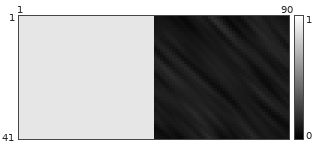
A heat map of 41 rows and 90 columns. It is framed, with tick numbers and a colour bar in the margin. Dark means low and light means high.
It is made of 1 by 2 panels. Panel 1,1: very high, flat. Panel 1,2: very low, slanting down to the right, faint in contrast.
